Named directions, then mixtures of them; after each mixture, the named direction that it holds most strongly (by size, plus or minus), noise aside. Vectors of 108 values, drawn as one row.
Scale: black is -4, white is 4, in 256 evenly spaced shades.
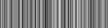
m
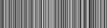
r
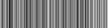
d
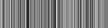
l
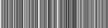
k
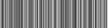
r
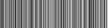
r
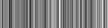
d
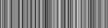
m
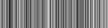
d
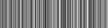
m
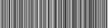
r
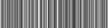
k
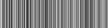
l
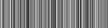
l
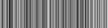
d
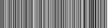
r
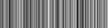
d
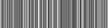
k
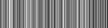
d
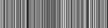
r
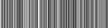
k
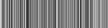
l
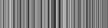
l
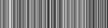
d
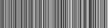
r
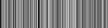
k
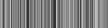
l
